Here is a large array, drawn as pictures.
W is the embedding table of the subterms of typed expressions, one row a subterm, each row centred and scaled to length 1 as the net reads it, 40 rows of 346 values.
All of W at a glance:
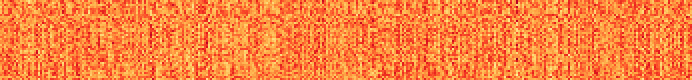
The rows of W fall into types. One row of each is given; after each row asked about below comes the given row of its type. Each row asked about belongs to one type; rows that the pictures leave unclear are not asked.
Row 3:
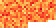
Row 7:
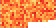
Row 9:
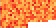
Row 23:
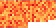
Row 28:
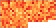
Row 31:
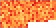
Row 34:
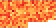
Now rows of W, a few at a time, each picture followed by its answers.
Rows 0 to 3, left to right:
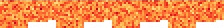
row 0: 9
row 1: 3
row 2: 31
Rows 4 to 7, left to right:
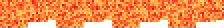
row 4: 34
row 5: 34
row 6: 34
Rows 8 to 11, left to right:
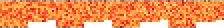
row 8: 3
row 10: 34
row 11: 28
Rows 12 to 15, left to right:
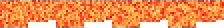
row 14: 31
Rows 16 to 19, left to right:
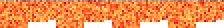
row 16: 23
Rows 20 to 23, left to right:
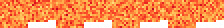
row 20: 31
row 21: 9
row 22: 3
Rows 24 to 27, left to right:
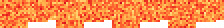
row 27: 23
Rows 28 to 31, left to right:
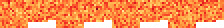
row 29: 23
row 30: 28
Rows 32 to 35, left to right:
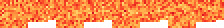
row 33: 34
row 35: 31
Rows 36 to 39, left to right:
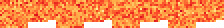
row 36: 7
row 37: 31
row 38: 3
